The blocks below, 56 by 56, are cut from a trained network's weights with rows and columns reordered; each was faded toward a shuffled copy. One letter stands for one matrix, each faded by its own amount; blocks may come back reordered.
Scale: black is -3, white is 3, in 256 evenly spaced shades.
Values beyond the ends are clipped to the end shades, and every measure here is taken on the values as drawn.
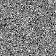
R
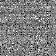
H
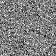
R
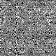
H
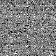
H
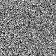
R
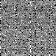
H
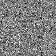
R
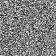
R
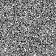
R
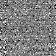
H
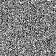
R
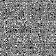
H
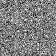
R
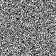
R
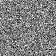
R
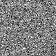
R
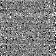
H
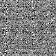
H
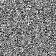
R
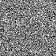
R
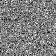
R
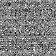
H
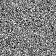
R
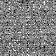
H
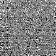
H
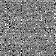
H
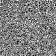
R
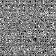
H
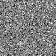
R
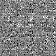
H
